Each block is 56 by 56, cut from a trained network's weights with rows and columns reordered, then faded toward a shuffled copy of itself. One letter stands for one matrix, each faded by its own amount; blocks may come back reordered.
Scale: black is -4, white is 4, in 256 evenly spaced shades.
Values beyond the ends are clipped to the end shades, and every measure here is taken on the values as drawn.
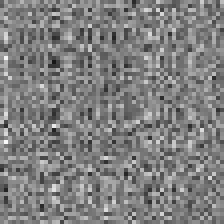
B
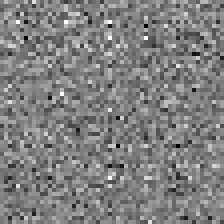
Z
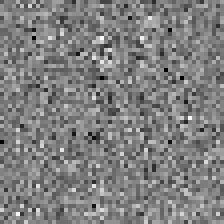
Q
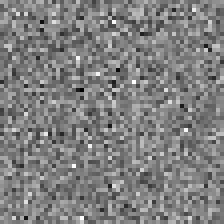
Q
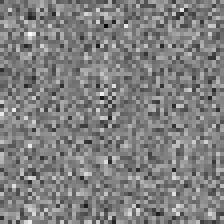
B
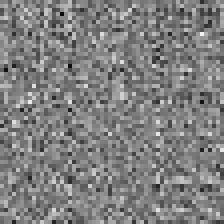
B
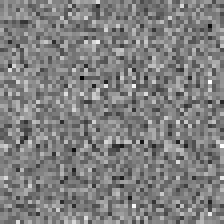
Z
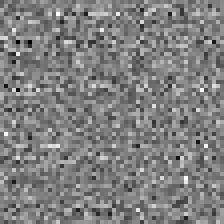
Z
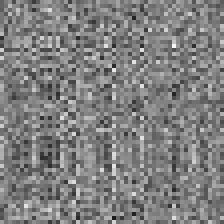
B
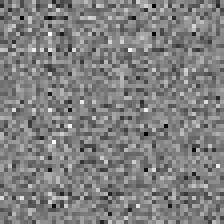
Z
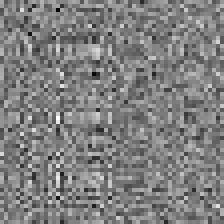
B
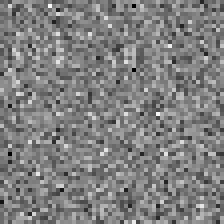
Q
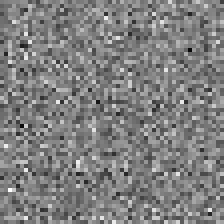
Q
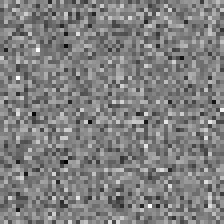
Z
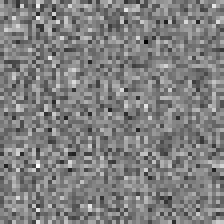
B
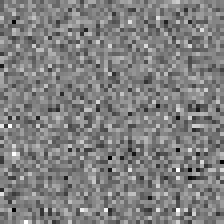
Z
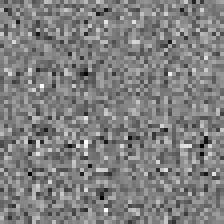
Z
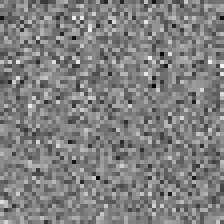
Q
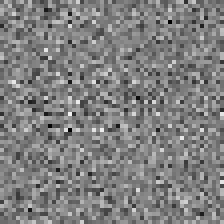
Z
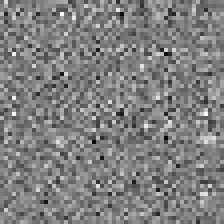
Z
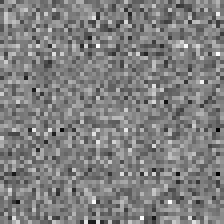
Z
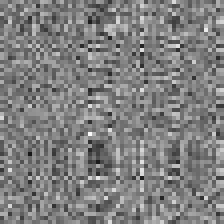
B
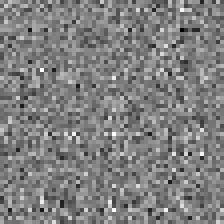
Z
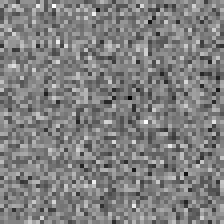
Q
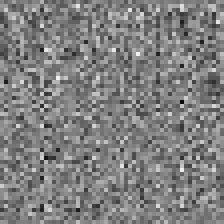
B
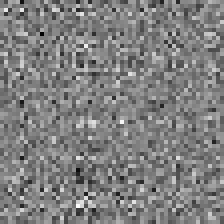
B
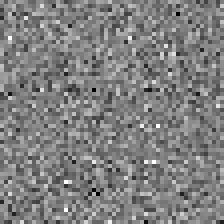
Q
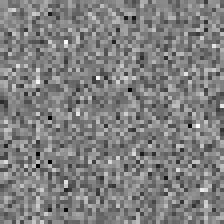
Q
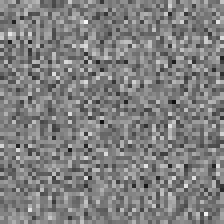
B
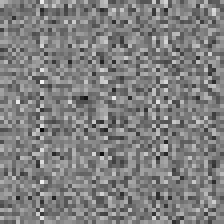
B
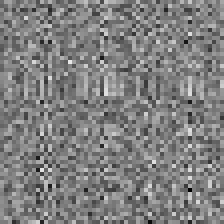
B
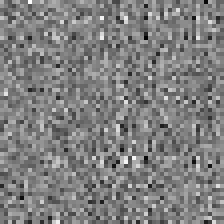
Z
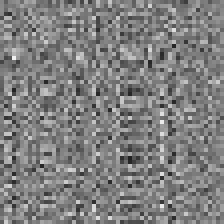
B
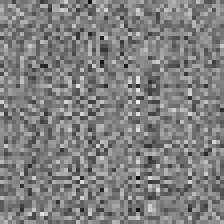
B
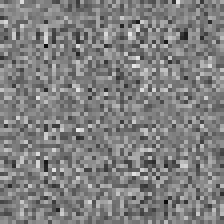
B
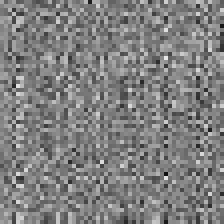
B
